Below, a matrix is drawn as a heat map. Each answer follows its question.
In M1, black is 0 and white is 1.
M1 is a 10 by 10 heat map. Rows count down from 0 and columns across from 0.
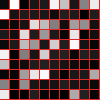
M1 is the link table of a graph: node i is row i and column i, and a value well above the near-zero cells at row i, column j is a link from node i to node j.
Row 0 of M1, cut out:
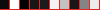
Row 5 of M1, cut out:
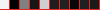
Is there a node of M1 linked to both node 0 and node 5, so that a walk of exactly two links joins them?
no
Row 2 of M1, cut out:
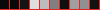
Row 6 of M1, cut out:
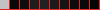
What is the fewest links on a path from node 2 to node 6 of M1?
3
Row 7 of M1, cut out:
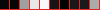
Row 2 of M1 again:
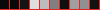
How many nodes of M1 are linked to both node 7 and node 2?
2
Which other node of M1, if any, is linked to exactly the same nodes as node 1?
node 6
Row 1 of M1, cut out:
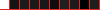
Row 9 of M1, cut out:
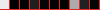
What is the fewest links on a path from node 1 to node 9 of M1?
2
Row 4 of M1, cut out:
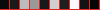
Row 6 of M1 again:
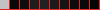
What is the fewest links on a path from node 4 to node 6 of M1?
3
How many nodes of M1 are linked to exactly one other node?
2
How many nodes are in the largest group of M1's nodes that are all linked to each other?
4
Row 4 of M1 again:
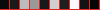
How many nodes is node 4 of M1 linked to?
4
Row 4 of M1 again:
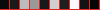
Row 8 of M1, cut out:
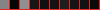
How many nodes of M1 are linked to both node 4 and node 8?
1
